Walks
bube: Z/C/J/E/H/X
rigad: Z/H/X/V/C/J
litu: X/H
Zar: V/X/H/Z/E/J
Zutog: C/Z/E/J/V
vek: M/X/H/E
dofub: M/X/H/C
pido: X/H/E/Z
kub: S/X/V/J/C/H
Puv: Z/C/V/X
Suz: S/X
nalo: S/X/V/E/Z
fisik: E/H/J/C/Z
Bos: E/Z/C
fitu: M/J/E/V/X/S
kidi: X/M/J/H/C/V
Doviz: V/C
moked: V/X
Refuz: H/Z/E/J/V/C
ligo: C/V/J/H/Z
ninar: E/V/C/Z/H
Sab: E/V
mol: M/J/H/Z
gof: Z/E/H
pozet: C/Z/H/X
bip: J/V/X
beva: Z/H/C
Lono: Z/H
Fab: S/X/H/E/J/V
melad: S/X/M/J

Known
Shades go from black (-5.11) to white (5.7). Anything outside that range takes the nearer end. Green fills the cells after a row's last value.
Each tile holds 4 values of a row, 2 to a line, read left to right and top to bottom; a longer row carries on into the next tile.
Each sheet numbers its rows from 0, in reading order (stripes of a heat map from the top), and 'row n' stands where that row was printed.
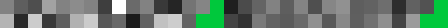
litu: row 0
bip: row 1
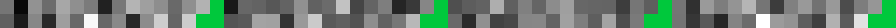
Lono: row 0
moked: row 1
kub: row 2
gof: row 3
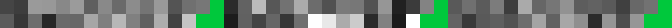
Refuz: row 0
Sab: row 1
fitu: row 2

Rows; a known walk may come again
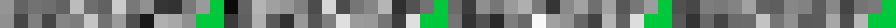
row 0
vek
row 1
Doviz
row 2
gof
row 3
Zar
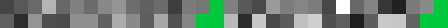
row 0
kub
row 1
litu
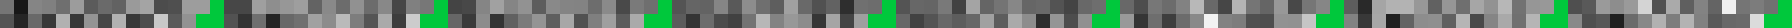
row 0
mol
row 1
Refuz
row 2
rigad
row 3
Fab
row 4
fitu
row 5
pido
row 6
beva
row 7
Bos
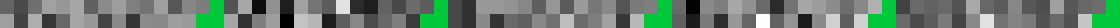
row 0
pozet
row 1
Suz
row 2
ligo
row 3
Lono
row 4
nalo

